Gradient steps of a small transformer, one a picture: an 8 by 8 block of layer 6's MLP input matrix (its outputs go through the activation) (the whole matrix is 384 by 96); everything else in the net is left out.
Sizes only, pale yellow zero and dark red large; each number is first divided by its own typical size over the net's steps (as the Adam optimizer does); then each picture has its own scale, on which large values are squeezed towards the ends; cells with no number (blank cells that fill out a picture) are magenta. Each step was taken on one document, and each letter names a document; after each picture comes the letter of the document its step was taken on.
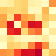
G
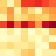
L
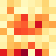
G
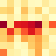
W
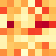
L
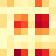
G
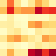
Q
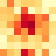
G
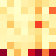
Q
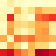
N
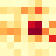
W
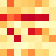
N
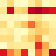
Q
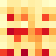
N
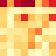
L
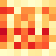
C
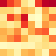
L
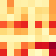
G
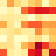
Q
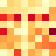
N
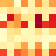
G
